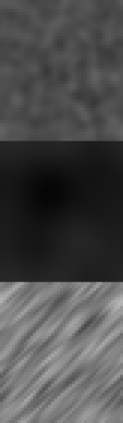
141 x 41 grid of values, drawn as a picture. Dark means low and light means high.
It is made of 3 by 1 panels. Panel 1,1: low, blotchy, faint in contrast. Panel 2,1: very low, smooth, faint in contrast. Panel 3,1: middling, slanting up to the right.
